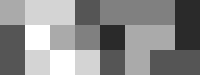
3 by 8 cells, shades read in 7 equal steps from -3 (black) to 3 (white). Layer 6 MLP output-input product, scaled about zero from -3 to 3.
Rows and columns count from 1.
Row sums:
2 1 4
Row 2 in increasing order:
-2 -2 -1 0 1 1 1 3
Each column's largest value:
1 3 3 2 0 1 1 -1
